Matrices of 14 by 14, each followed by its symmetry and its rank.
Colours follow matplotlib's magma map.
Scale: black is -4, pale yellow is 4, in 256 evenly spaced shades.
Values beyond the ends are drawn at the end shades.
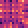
antisymmetric, rank two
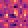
antisymmetric, rank two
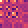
symmetric, rank three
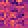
neither, rank three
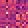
neither, rank three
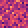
symmetric, full rank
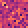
symmetric, full rank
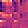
antisymmetric, rank two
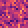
antisymmetric, full rank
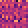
neither, rank three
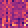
neither, rank three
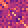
symmetric, full rank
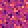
antisymmetric, full rank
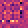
antisymmetric, rank two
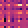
antisymmetric, rank two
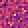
symmetric, full rank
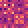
symmetric, rank three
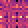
antisymmetric, rank two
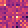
symmetric, rank three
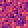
symmetric, full rank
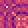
symmetric, rank three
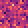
antisymmetric, full rank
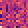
neither, rank three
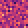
antisymmetric, full rank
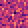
antisymmetric, full rank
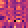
neither, rank three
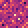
symmetric, full rank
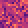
antisymmetric, full rank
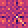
symmetric, rank three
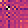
symmetric, rank three
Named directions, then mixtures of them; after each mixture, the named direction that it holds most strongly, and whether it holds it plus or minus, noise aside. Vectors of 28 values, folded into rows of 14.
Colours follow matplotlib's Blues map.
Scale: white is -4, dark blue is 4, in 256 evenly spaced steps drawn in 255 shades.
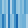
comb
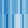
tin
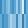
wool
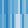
tin, plus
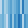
tin, minus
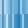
tin, minus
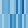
wool, minus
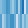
wool, minus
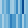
wool, minus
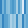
wool, plus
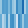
comb, minus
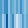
tin, plus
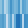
tin, minus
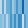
wool, minus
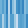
comb, minus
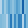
wool, minus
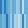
tin, plus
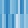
tin, plus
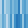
tin, minus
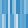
comb, minus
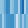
wool, minus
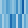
wool, minus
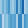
wool, minus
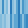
tin, minus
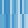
tin, plus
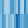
tin, minus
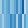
wool, minus
